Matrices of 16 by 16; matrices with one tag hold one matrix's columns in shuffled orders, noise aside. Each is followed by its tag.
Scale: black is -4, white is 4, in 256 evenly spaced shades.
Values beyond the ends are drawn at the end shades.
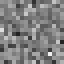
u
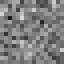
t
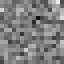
t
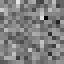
t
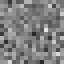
u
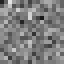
t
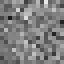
t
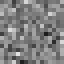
u
